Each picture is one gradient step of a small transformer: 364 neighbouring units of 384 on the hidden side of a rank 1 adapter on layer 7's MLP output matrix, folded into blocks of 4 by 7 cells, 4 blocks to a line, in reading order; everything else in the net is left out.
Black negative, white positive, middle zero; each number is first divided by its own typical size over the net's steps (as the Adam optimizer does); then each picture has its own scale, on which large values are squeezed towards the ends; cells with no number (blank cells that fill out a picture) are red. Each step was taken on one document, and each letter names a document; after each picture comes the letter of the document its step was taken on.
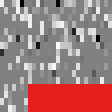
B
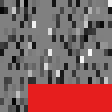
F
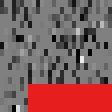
F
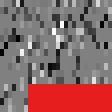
B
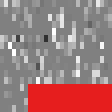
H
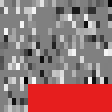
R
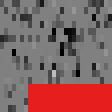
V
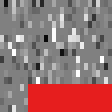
H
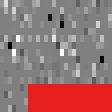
H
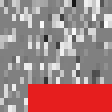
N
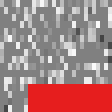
R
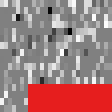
N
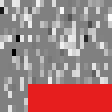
V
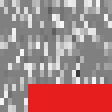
N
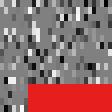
R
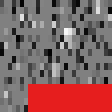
F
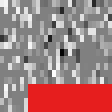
N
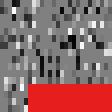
F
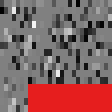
F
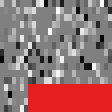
R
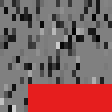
B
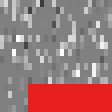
V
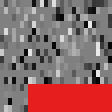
R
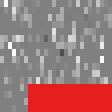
H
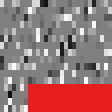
R
